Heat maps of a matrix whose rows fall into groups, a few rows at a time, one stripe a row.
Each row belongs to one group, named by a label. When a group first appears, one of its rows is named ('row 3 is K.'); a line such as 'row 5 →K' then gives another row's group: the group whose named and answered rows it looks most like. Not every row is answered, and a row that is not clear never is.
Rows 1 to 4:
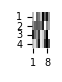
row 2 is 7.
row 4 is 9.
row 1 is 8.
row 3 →9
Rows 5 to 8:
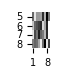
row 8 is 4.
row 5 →8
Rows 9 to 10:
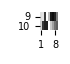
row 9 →8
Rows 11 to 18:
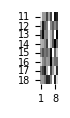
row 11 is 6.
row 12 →4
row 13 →4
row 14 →9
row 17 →4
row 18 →7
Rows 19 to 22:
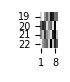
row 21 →9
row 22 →6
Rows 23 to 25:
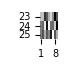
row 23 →9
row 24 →4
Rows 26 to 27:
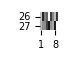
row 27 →7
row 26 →4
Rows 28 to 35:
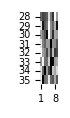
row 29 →4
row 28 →4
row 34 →7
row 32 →6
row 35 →4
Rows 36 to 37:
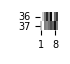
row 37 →8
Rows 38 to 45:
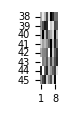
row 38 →8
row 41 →6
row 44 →9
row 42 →6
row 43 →6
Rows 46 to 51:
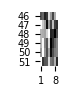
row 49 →8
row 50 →8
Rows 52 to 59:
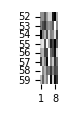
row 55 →8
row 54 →4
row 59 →6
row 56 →9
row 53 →4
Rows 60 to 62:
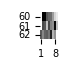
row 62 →7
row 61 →7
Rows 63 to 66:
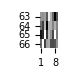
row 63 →9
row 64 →4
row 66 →8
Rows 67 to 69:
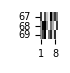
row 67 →8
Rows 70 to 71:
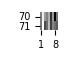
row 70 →8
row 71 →8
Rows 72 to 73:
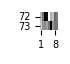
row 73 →6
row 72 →9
